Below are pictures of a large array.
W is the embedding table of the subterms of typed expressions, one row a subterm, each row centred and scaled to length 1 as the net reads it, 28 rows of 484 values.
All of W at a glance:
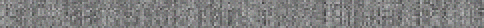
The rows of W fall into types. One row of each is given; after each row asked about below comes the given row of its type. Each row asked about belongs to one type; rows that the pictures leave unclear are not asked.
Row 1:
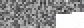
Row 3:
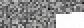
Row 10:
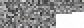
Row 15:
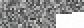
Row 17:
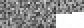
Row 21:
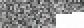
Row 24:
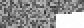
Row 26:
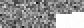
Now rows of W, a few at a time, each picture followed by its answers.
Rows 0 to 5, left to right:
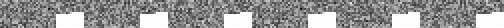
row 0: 3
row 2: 15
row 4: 21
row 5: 1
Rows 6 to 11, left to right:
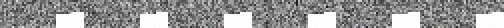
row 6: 1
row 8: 15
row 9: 1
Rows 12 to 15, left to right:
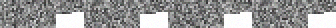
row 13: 15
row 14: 21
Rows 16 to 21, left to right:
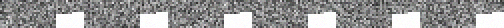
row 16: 17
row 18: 3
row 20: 10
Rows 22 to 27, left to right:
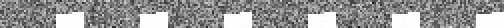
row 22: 17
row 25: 17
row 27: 1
